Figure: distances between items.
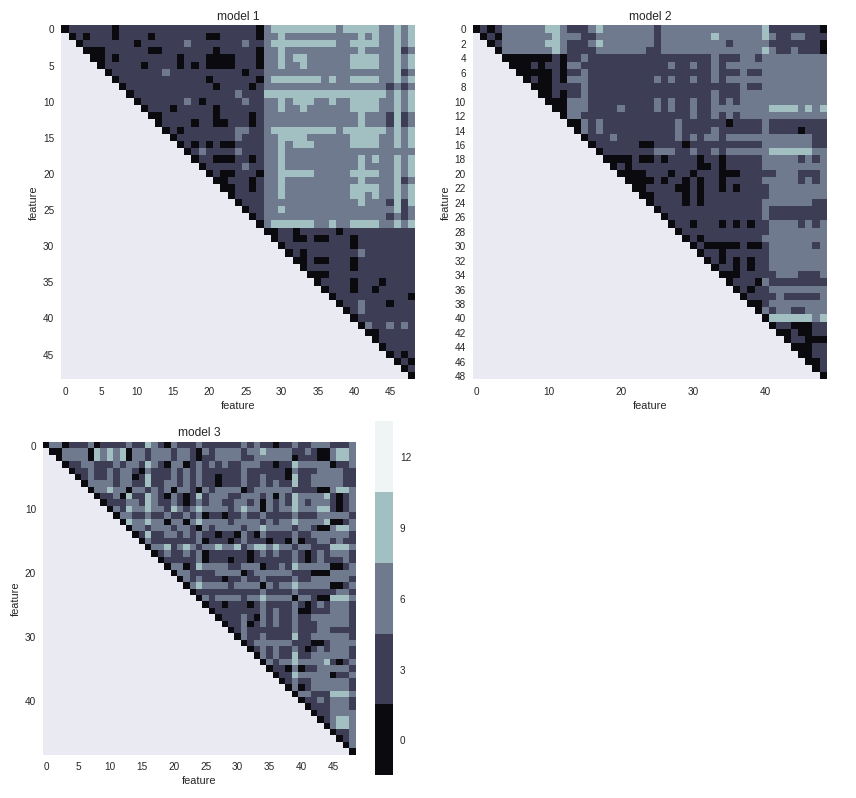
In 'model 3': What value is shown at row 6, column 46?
6
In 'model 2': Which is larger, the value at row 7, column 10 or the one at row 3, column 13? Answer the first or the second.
the second
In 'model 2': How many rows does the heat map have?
49
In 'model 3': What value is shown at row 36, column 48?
6
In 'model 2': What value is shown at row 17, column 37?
6
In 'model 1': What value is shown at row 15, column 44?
6
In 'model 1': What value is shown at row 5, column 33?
9
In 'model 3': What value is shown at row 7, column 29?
6
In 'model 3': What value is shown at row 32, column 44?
3
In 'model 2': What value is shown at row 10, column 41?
6
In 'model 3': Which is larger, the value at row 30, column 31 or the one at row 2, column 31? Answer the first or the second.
the first
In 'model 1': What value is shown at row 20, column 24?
3
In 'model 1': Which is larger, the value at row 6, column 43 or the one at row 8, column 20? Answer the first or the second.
the first
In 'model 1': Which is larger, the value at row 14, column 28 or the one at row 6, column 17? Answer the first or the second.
the first
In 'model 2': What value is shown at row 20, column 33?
3
